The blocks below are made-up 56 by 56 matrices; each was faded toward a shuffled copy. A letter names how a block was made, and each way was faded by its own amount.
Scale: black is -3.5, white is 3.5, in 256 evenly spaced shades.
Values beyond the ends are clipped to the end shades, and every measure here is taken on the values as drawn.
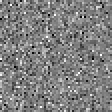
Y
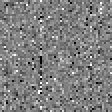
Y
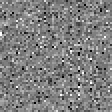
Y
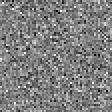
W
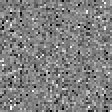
Y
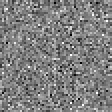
W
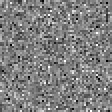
Y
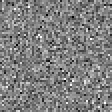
W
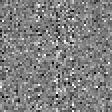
Y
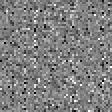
Y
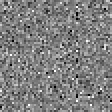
W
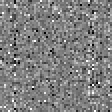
Y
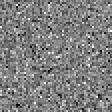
W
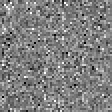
Y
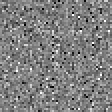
Y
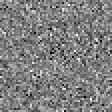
W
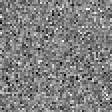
W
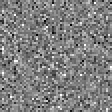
W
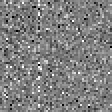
Y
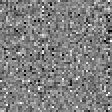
Y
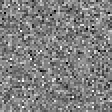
W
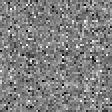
Y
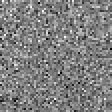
W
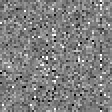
Y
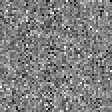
W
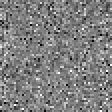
Y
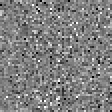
Y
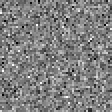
W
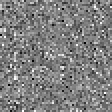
Y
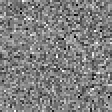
W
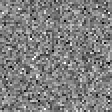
W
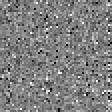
Y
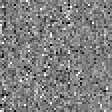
Y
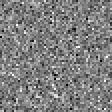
W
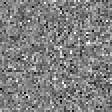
W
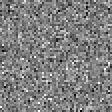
W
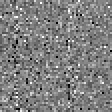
Y
